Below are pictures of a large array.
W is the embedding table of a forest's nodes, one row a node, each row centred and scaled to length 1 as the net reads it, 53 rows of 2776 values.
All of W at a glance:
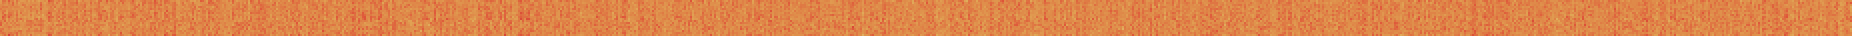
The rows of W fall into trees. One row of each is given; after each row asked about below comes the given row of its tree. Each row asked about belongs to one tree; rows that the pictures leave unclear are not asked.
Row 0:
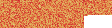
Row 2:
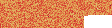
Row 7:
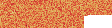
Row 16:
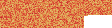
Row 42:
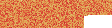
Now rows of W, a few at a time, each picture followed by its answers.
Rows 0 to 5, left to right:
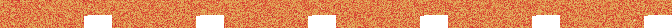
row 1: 2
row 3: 2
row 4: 2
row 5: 42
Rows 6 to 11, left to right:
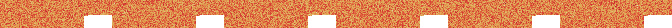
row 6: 2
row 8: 42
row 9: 42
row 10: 0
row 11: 7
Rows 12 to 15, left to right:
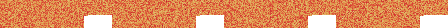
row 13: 7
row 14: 42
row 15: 0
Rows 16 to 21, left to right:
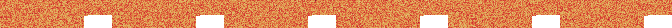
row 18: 2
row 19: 0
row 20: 2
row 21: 2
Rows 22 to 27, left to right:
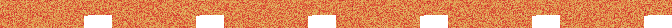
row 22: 0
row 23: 0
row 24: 2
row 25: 0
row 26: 2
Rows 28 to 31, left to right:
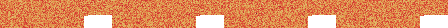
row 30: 16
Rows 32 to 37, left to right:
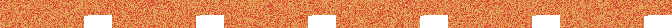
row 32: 16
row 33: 7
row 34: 42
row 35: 42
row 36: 7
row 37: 16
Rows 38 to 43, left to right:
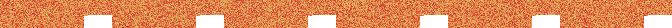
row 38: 7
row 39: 42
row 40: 0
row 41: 42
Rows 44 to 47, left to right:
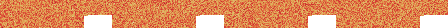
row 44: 42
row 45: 7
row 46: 2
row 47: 7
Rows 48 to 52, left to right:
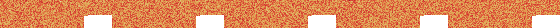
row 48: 7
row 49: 2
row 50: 0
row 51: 0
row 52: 2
